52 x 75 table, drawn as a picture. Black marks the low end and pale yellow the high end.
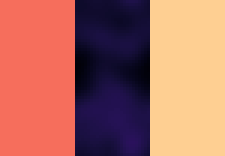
The table splits into one row of 3 panels. Panel 1,1: high, flat. Panel 1,2: very low, smooth, faint in contrast. Panel 1,3: very high, flat.
